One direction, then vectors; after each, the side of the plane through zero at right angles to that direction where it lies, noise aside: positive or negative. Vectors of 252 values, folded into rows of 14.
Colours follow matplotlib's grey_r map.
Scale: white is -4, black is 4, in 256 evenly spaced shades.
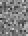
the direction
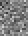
negative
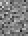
positive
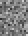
positive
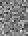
negative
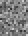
positive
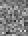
negative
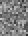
negative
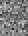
negative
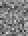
positive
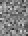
negative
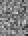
negative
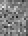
negative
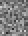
negative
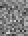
positive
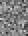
negative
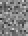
positive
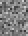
positive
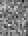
negative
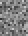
positive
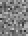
positive
